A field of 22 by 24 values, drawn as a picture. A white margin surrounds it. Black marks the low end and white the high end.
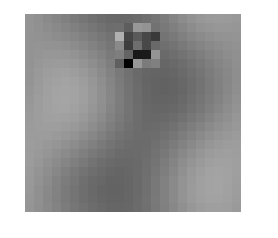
Roughest part: top middle. Stripes: none. Average level on the scale: 50%. Slope: none. Odd patch: rougher, in the top middle.
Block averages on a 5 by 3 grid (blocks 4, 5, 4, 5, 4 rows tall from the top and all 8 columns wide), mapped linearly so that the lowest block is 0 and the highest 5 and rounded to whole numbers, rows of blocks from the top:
3 0 3 | 5 0 1 | 5 1 2 | 3 0 4 | 2 0 5
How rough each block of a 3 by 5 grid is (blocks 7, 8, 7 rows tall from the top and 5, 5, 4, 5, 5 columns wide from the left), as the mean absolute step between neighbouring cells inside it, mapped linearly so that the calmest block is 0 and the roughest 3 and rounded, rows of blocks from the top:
0 0 3 1 0
0 0 0 0 0
0 0 0 0 0
